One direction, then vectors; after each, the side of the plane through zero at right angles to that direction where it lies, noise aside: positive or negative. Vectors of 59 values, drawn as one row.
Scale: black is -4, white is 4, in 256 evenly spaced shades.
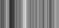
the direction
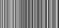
negative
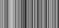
negative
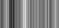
positive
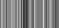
negative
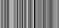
negative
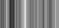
positive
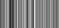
positive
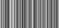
negative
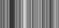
positive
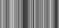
negative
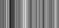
positive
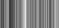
positive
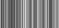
positive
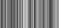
positive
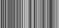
positive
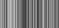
negative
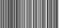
positive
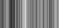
positive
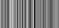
negative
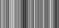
negative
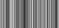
negative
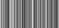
negative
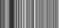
positive
